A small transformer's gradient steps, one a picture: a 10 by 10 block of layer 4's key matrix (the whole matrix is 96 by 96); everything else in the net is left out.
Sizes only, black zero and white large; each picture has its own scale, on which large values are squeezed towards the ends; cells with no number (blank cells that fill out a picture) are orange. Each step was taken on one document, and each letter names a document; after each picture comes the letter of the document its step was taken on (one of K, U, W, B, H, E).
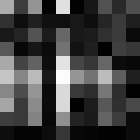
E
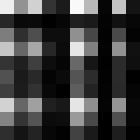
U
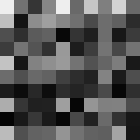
E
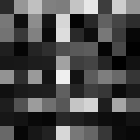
E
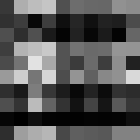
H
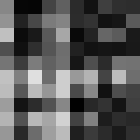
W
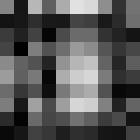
U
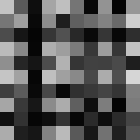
H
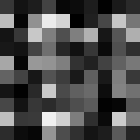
W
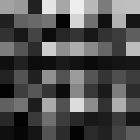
U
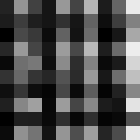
H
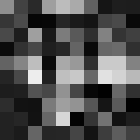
E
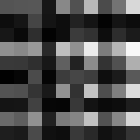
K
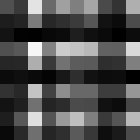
K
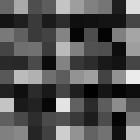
H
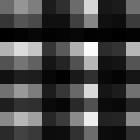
K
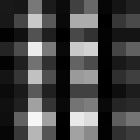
K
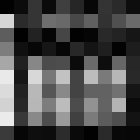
W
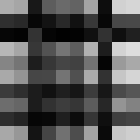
H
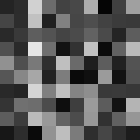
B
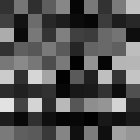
H
